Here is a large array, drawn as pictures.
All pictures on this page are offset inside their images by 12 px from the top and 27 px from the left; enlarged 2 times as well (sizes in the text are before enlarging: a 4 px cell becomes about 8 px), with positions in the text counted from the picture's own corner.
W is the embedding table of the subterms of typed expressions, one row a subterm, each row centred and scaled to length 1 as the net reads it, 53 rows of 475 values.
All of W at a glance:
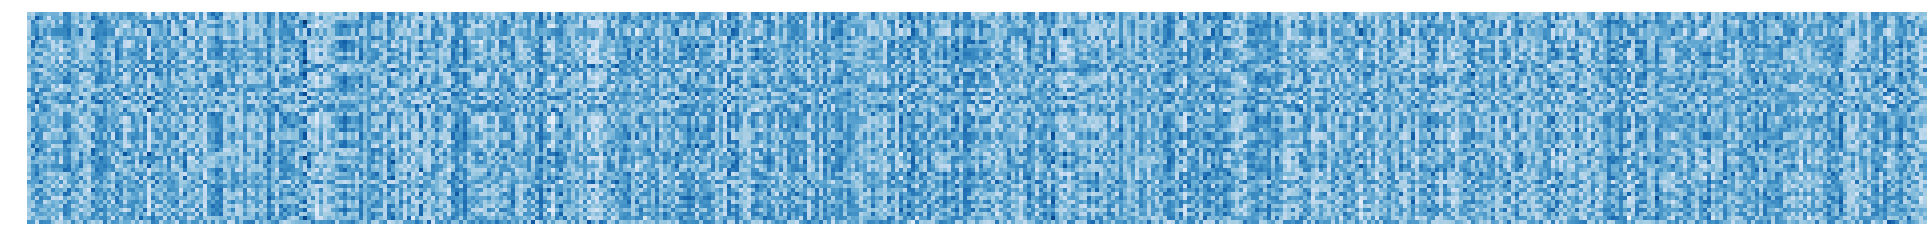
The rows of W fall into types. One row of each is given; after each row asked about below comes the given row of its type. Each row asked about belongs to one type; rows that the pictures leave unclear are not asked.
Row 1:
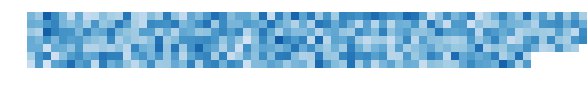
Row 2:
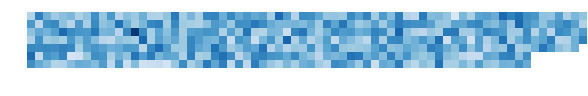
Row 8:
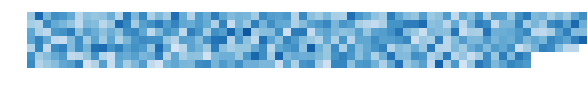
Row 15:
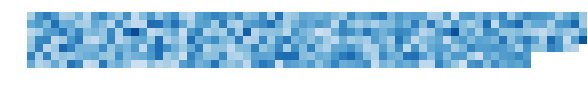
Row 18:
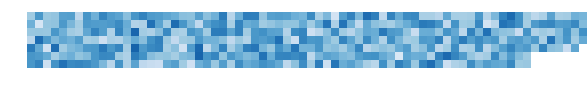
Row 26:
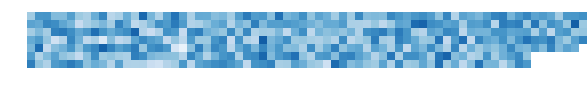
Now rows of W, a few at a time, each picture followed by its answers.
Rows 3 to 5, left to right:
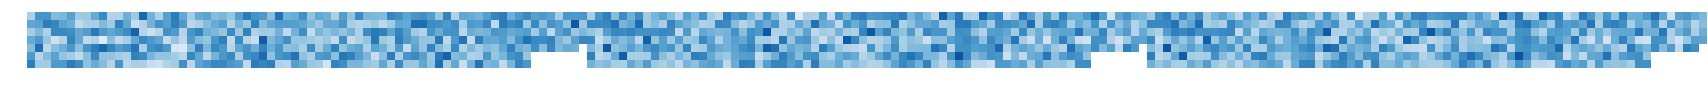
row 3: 26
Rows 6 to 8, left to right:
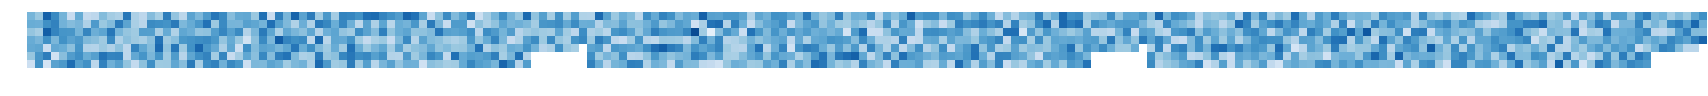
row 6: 1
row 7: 18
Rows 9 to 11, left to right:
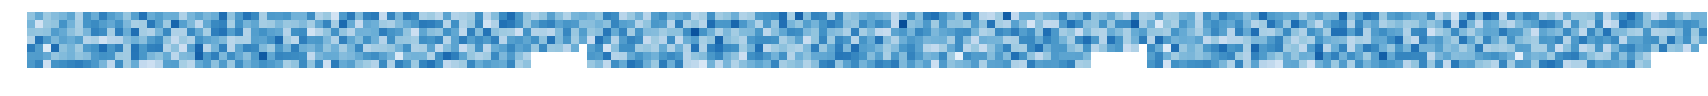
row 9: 18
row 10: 15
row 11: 18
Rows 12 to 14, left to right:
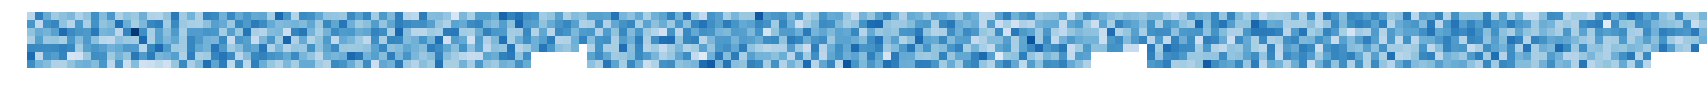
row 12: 2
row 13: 15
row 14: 2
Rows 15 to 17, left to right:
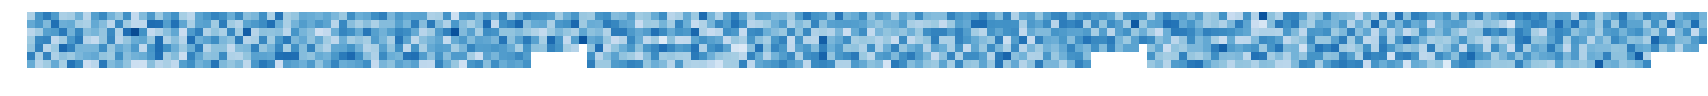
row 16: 26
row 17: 26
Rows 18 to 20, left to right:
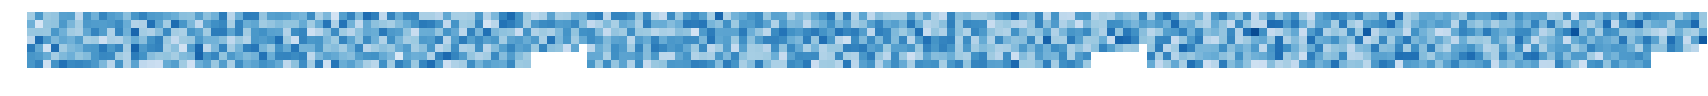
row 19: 8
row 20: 15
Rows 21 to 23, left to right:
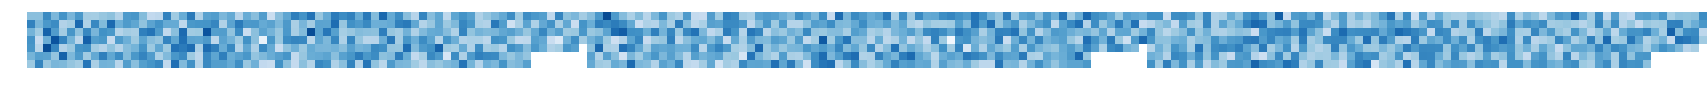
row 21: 1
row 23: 8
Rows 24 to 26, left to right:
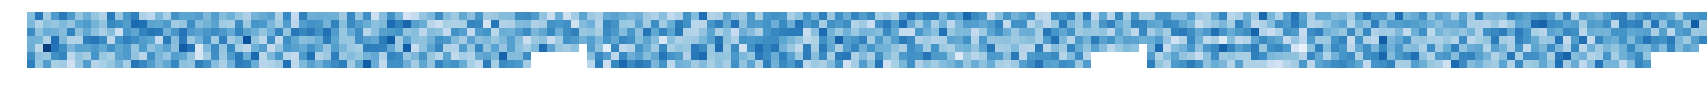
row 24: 8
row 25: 1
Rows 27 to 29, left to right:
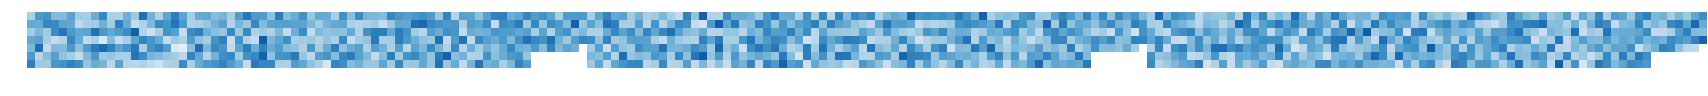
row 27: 26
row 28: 1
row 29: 8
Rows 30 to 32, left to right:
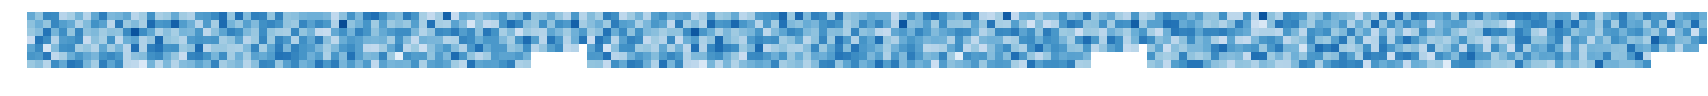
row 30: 15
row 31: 15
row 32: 26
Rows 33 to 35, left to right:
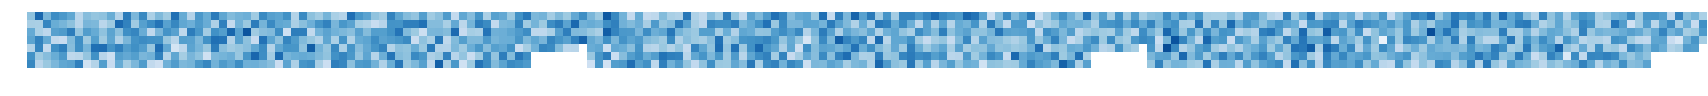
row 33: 8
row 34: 1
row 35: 1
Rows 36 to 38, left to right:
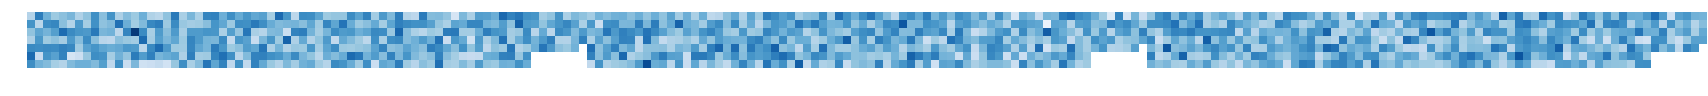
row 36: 2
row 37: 2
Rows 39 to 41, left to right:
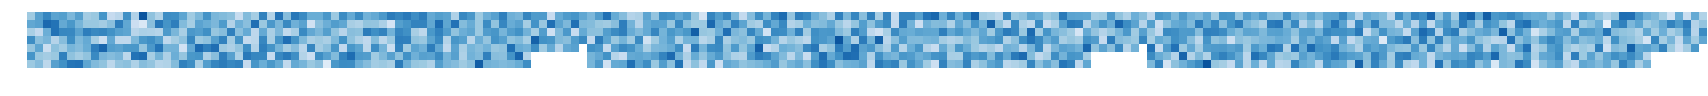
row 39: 26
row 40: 18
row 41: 18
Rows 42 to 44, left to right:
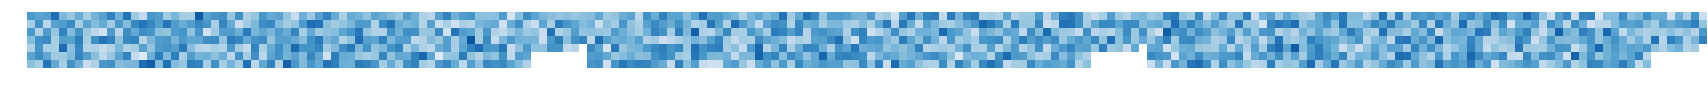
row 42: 15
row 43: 18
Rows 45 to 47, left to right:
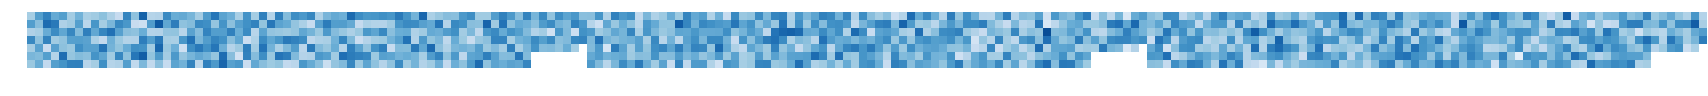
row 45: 1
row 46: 8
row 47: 15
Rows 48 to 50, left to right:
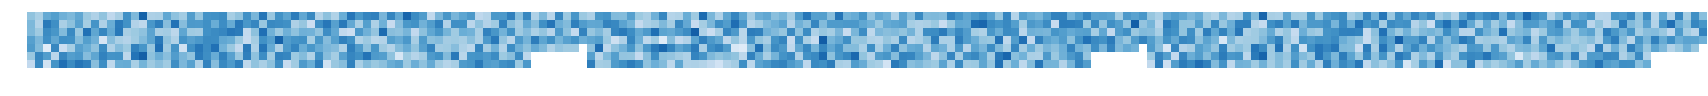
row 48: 1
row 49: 26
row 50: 1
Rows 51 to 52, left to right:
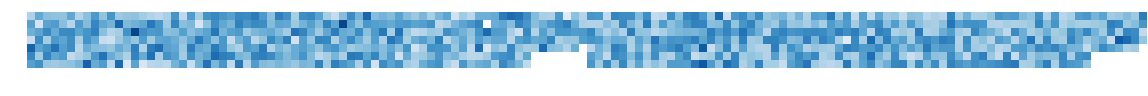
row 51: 2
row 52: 8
